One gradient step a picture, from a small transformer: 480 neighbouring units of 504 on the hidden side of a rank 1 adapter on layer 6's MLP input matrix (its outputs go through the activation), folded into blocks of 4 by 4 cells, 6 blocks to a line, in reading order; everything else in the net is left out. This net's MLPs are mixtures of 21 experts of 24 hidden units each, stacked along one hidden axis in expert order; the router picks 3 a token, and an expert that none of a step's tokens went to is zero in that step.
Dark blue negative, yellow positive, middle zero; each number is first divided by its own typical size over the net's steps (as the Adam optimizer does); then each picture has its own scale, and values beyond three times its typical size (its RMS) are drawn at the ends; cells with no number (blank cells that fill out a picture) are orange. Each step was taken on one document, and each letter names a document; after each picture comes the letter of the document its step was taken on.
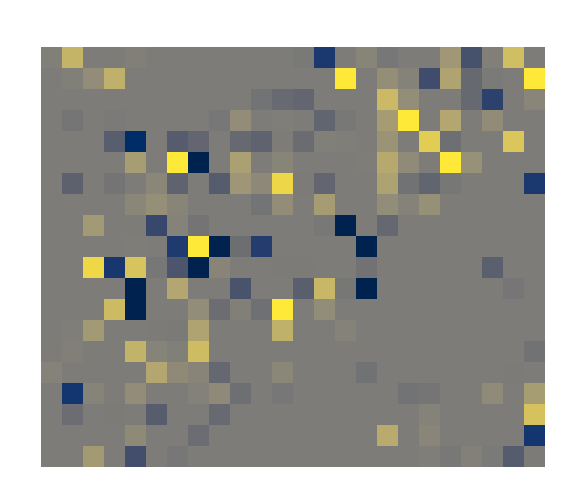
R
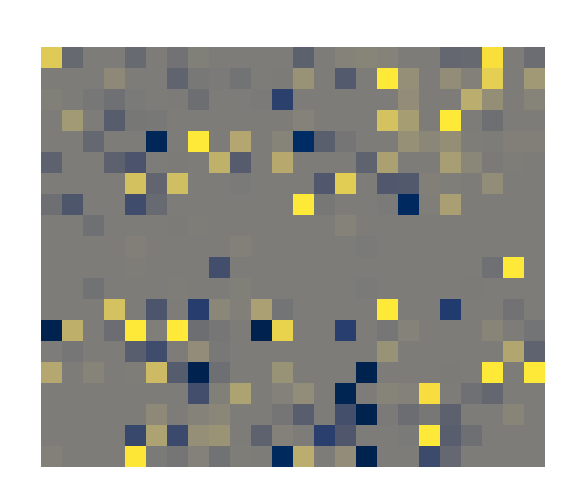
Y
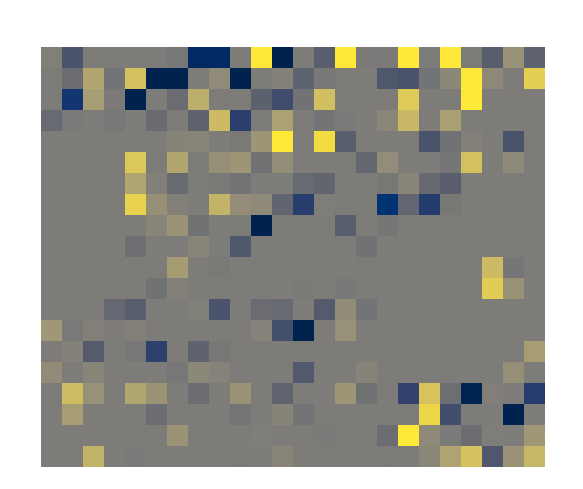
R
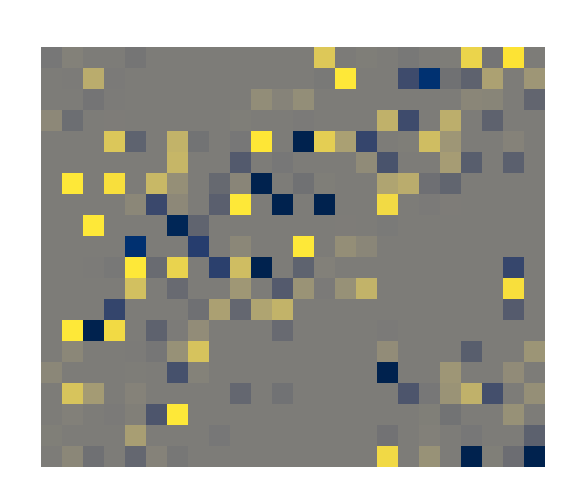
R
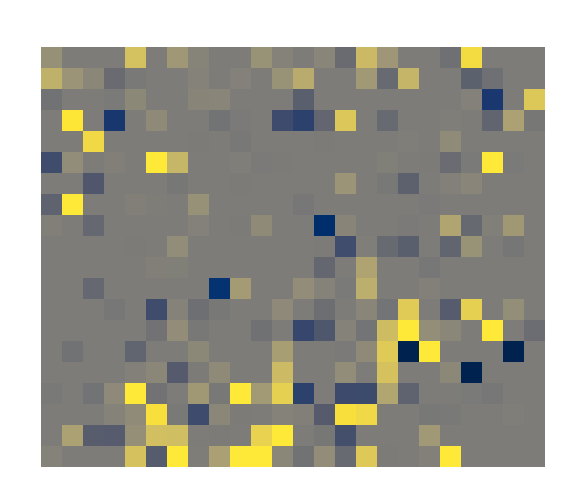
Y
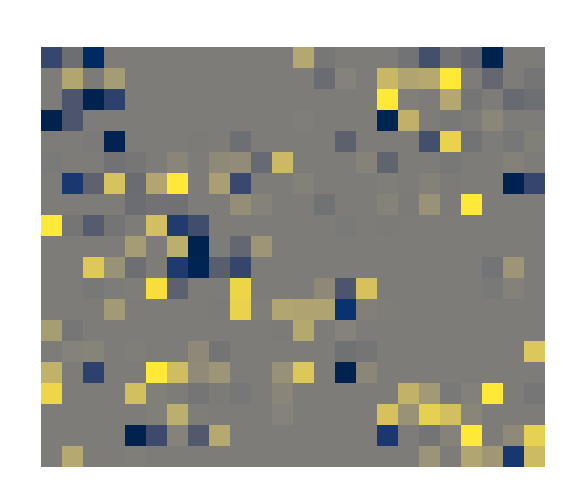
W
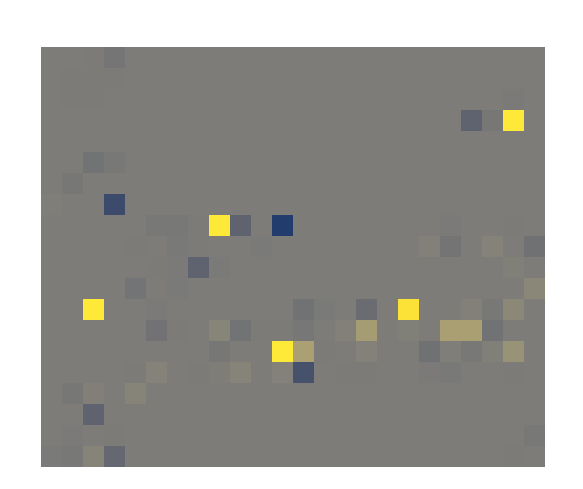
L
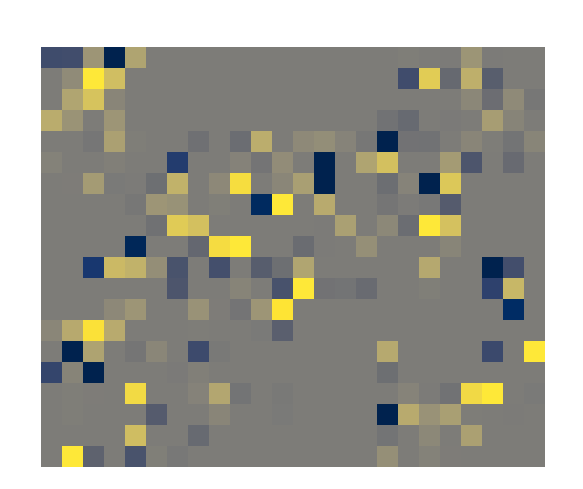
W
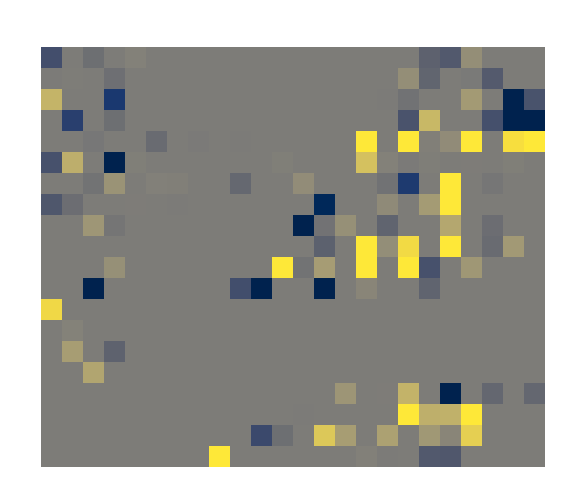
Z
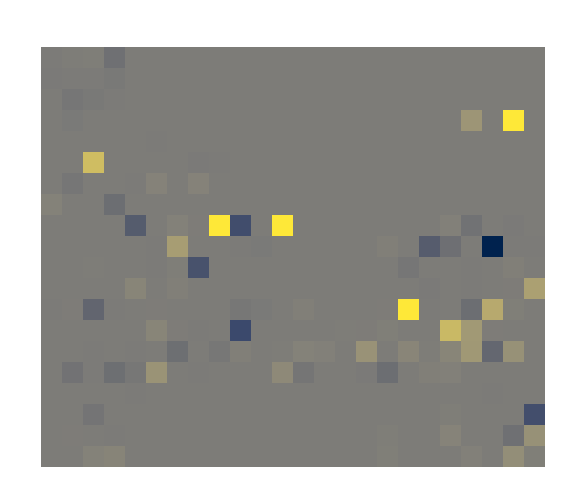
L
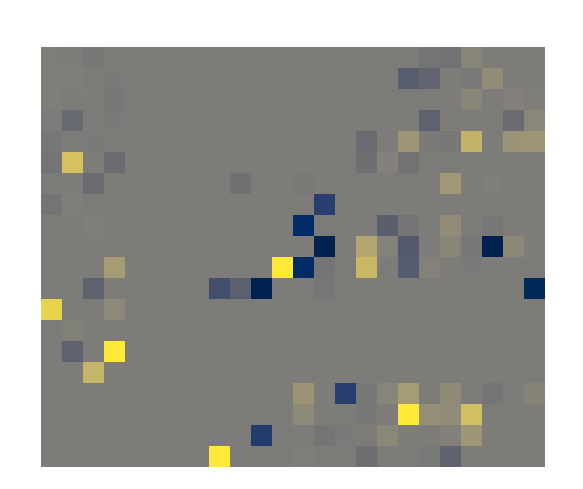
Z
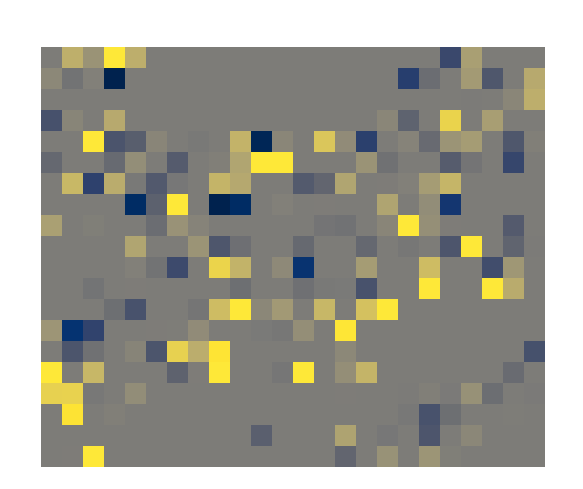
W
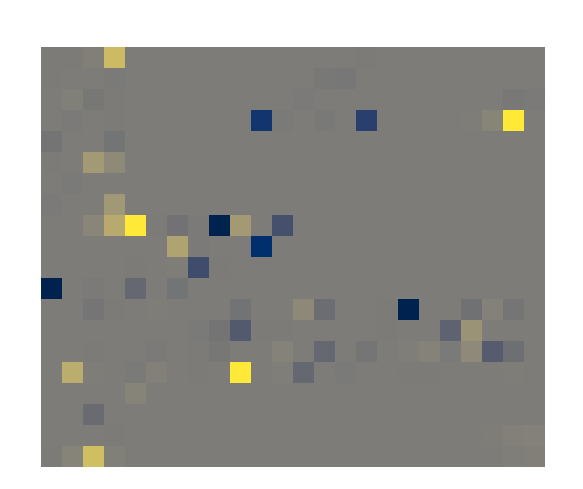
L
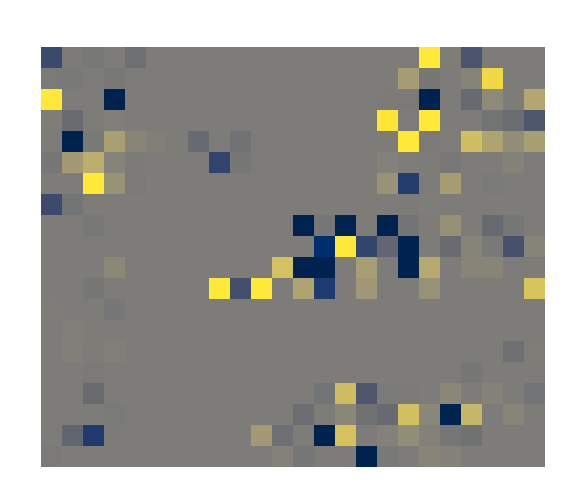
Z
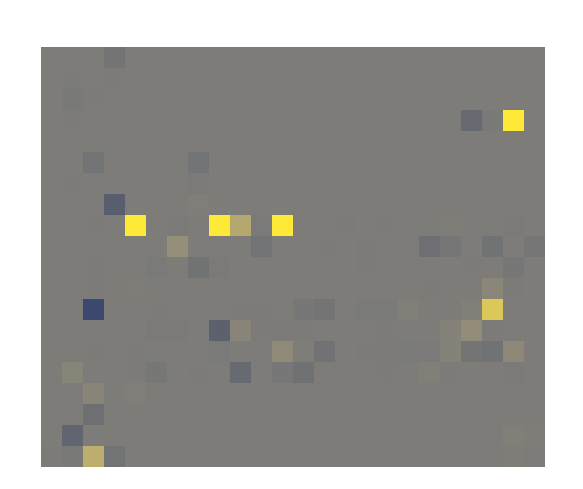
L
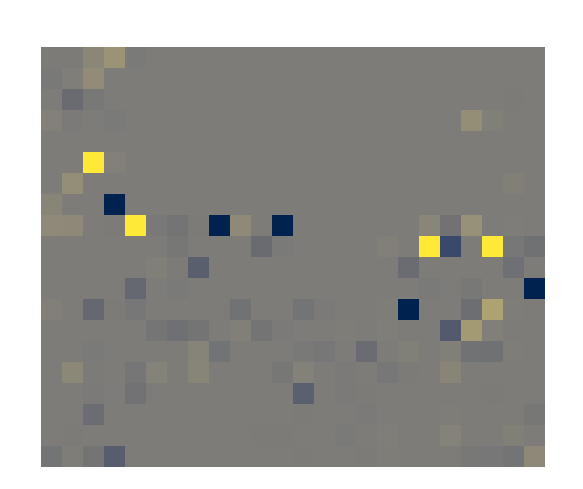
L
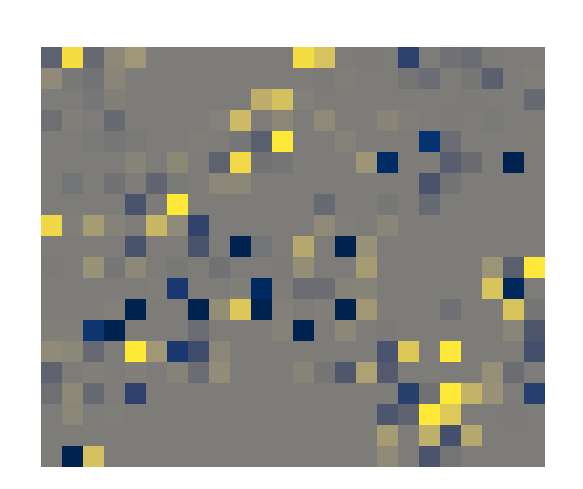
W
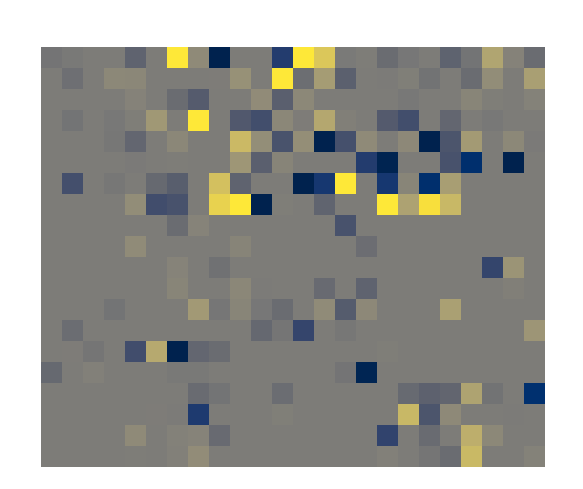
W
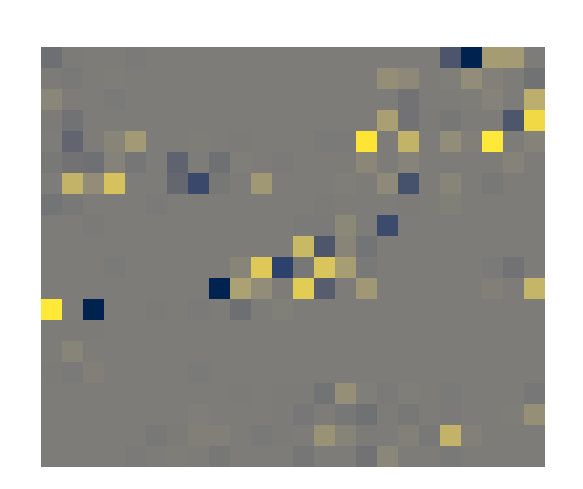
Z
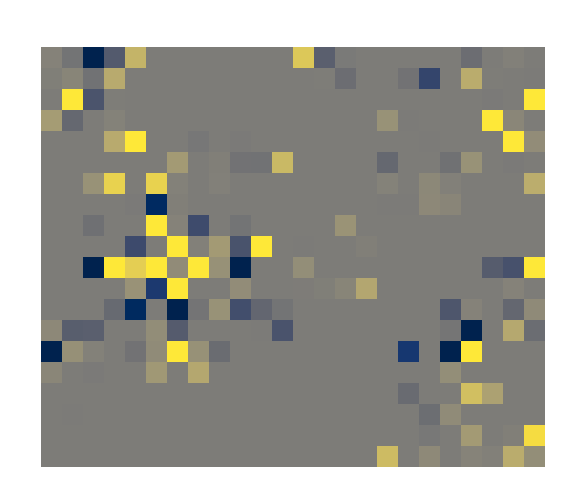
W
